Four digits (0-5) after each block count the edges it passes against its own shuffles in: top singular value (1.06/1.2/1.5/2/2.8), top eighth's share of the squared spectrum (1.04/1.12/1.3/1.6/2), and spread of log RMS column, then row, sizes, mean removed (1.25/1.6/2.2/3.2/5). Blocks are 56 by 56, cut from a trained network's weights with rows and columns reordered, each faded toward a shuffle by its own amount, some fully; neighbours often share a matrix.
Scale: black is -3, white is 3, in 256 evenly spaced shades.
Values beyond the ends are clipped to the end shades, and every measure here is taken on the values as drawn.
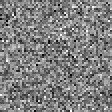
1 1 0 0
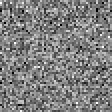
3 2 1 1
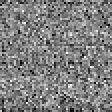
3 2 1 1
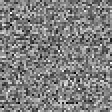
2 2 0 0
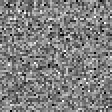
1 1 0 0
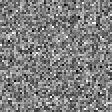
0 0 0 0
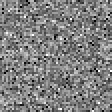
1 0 0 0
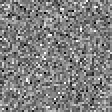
0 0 0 0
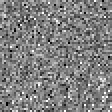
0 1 0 0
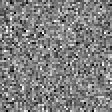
2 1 0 0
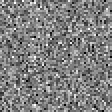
1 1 0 0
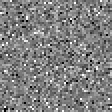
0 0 0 0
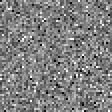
0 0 0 0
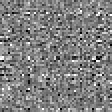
4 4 2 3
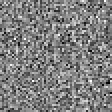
2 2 0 0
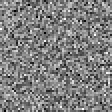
0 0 0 0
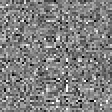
4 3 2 2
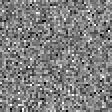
0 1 0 0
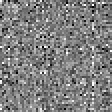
3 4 2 2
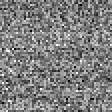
2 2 0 0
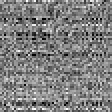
4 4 2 3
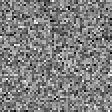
1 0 0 0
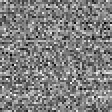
3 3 0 1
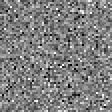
2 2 0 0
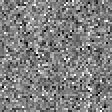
2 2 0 1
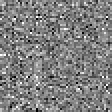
3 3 1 2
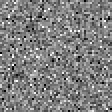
2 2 0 0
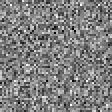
3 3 1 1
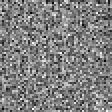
3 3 1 0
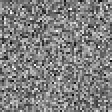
0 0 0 0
